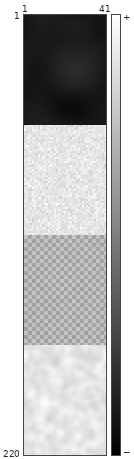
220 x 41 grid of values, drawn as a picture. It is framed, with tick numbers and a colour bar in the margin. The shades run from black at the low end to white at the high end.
It is made of 4 by 1 panels. Panel 1,1: very low, smooth, faint in contrast. Panel 2,1: very high, fine-grained, faint in contrast. Panel 3,1: high, checkered. Panel 4,1: very high, blotchy, faint in contrast.
